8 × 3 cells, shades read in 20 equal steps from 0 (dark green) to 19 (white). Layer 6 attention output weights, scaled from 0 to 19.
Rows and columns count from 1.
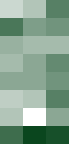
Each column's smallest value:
4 0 1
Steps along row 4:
down down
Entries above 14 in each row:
1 0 0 0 0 0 1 0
